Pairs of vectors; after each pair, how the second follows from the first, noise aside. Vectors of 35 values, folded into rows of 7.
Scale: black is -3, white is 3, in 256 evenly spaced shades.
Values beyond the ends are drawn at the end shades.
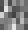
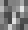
wrapped around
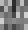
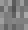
shrunk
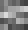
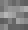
shrunk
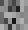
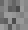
shrunk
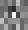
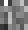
wrapped around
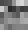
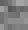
shrunk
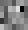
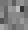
shrunk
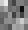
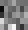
wrapped around
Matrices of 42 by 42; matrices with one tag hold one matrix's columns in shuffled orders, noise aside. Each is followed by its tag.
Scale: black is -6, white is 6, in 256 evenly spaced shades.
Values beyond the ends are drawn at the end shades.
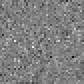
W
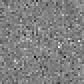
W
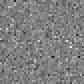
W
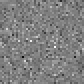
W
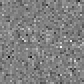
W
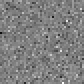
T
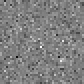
W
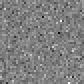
T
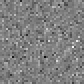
W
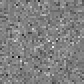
W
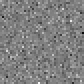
T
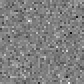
T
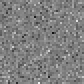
T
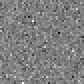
T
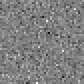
T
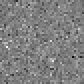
W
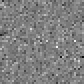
W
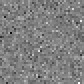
T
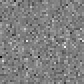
W
